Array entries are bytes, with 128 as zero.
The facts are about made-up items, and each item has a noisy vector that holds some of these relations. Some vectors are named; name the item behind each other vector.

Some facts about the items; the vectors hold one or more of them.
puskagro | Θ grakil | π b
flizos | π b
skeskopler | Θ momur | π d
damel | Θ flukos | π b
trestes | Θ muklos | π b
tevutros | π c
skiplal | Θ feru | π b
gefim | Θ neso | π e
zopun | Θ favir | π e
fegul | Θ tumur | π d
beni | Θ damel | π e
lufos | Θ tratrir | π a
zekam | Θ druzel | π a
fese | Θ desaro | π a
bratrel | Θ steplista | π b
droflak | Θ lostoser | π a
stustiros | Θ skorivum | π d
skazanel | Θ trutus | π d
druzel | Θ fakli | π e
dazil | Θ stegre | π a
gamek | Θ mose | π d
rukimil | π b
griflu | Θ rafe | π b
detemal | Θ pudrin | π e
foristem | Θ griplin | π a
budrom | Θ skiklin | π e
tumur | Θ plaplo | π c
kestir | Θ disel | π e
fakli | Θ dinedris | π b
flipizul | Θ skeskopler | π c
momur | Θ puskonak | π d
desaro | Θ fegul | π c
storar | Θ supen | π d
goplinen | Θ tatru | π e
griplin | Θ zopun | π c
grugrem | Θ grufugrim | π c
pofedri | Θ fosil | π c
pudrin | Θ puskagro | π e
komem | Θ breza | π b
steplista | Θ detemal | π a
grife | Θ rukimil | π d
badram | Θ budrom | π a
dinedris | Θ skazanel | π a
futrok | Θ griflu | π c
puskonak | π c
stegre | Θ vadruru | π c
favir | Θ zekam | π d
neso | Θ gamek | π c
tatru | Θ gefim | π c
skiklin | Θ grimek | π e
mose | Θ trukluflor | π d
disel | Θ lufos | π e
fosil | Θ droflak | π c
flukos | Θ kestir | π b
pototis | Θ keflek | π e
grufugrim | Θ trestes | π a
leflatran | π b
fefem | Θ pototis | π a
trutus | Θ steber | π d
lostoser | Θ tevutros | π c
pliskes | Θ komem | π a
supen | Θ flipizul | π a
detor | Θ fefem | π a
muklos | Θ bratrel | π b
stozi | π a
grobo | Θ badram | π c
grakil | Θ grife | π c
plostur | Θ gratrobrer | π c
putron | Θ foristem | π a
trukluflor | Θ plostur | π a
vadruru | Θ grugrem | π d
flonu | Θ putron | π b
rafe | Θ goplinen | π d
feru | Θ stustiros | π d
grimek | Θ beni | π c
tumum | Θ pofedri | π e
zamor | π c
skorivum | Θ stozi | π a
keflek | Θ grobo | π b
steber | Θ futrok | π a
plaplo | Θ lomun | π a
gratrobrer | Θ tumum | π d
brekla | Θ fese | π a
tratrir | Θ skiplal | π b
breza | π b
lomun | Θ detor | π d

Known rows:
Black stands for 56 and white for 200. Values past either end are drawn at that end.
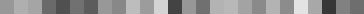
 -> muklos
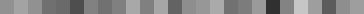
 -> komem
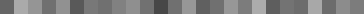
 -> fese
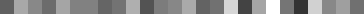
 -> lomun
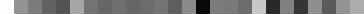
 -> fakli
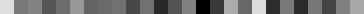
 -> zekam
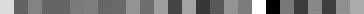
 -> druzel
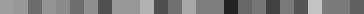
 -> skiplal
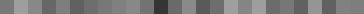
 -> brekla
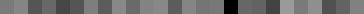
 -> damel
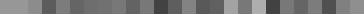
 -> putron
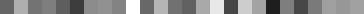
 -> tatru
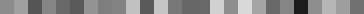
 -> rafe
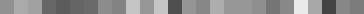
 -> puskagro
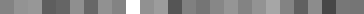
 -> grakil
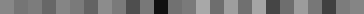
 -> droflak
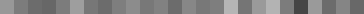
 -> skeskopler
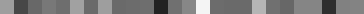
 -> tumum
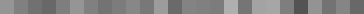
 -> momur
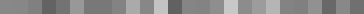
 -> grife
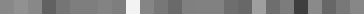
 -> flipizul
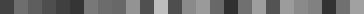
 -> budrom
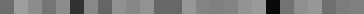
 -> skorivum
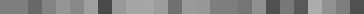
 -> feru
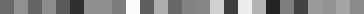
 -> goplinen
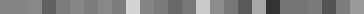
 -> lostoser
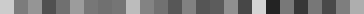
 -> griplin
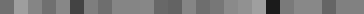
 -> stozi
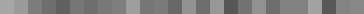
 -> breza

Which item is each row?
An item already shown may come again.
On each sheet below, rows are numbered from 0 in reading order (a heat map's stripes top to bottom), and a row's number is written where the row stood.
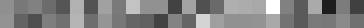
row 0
pudrin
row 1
mose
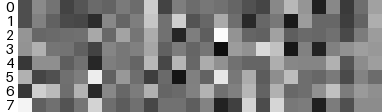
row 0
grobo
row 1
grimek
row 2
plostur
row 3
steber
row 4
pototis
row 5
gratrobrer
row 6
plaplo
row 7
favir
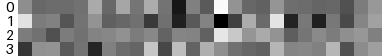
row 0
plostur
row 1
zekam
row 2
gamek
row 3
pototis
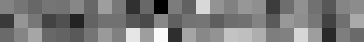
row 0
trukluflor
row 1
badram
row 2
detemal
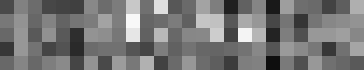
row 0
grimek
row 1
neso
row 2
goplinen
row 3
badram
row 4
lufos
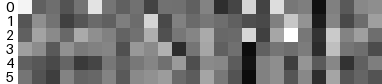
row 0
favir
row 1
grobo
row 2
lomun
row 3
tratrir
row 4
beni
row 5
kestir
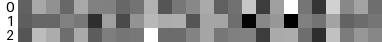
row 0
lomun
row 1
disel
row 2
tumur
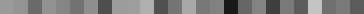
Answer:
skiplal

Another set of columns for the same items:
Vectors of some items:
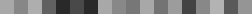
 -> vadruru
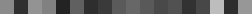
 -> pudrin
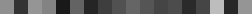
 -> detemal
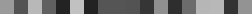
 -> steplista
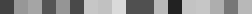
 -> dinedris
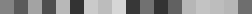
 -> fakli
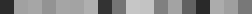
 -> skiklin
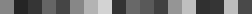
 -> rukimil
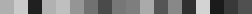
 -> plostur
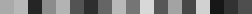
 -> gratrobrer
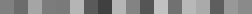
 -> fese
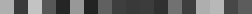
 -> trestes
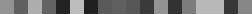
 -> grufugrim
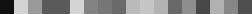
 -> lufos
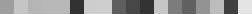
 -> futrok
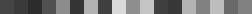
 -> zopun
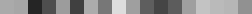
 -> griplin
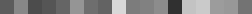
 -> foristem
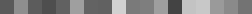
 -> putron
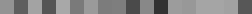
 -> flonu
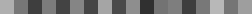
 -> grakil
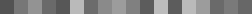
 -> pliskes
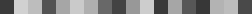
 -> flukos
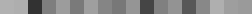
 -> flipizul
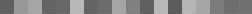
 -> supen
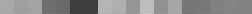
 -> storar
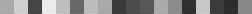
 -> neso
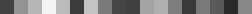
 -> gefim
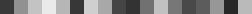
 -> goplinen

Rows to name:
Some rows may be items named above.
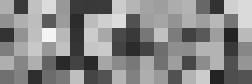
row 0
lomun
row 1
skazanel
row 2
goplinen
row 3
griflu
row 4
vadruru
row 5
droflak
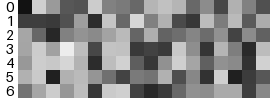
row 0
lufos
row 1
druzel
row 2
lostoser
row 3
tatru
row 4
rafe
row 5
plostur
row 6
griflu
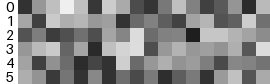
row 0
goplinen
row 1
keflek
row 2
zekam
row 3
trutus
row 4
grife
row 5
grugrem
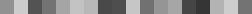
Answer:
grimek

